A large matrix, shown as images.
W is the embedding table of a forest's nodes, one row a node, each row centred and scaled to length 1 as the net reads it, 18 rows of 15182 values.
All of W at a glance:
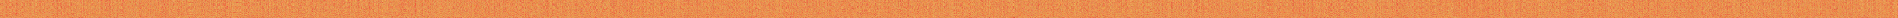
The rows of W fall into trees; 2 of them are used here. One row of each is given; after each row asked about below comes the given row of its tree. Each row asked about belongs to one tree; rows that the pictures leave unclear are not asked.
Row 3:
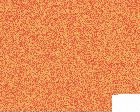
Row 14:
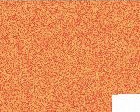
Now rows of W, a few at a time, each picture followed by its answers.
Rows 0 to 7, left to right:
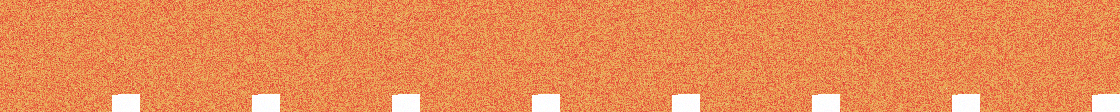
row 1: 3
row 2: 14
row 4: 3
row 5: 3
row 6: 14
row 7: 14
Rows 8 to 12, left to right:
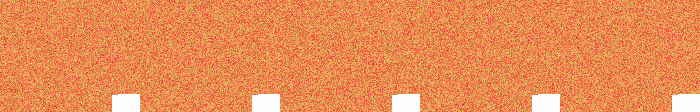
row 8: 14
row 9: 3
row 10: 3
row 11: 3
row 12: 14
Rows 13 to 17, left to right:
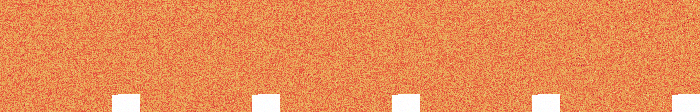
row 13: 3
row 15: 3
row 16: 14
